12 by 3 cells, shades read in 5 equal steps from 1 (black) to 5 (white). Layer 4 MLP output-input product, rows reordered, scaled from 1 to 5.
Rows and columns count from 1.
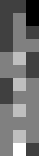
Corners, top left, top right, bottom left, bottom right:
2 1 3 2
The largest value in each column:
3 5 3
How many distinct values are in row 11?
2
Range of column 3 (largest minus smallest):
2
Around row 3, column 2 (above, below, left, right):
3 3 2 2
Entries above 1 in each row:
2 2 3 3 3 3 3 3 3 3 3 3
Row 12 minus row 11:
0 1 -1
